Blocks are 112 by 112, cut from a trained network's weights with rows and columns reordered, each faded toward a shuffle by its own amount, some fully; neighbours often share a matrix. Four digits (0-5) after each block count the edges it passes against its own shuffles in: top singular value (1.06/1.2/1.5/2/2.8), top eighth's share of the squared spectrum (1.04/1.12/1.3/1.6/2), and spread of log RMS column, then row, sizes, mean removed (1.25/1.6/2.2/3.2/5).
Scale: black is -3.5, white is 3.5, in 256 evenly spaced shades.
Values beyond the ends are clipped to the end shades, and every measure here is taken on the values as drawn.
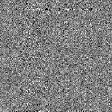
4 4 3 2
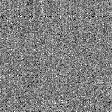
3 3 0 2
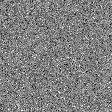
0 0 0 0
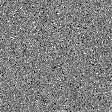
0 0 0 0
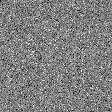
0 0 0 0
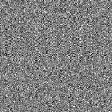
4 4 2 2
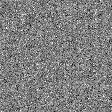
2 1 0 1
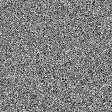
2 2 0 0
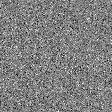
3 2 0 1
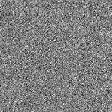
4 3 1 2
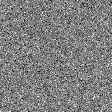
0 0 0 0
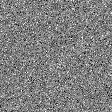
0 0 0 0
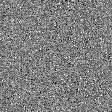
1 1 0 0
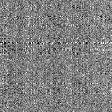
4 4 1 3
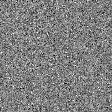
2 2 0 1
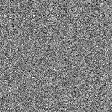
3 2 0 1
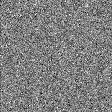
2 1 0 0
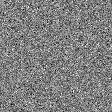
2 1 0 0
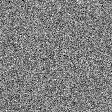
1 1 0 0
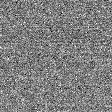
2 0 0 0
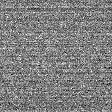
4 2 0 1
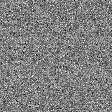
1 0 0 0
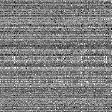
5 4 3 3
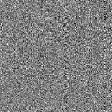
4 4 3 2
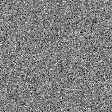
1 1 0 0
